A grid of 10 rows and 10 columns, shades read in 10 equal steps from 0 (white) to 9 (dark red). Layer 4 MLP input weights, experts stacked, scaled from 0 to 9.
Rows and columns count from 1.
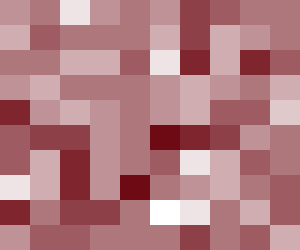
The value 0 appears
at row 9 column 6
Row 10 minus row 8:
3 3 -2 1 -4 0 3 2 1 -3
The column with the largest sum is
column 5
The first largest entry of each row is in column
7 7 7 3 1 6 3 5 1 7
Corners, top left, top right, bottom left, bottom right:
4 5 4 3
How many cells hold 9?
2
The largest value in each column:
8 7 8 7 9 9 8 7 8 6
